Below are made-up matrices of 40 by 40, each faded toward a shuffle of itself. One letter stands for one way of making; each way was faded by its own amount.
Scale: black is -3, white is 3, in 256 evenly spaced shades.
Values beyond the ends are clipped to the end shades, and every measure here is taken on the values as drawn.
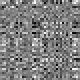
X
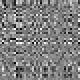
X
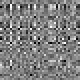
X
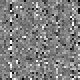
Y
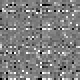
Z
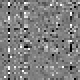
Z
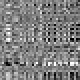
X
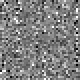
Y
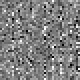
Y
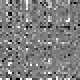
Z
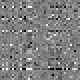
Z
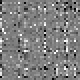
Z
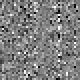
Y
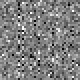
Y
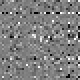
Z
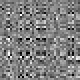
X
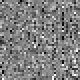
Y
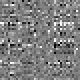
Z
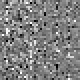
Y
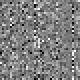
Y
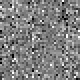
Y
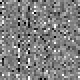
Y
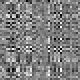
X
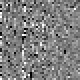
Y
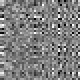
X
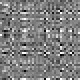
X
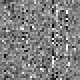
Y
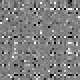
Z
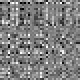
X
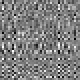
X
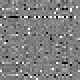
Z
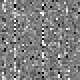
Y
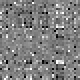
Z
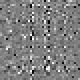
Z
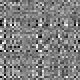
X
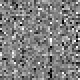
Y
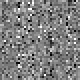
Y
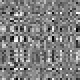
X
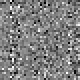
Y
